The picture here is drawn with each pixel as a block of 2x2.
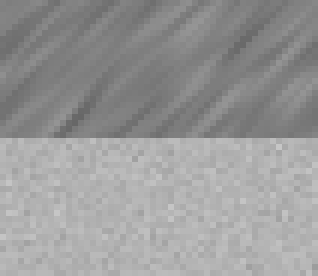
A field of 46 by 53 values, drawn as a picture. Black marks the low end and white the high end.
The table splits into 2 rows of 1 panel. Panel 1,1: middling, slanting up to the right, faint in contrast. Panel 2,1: high, fine-grained, faint in contrast.
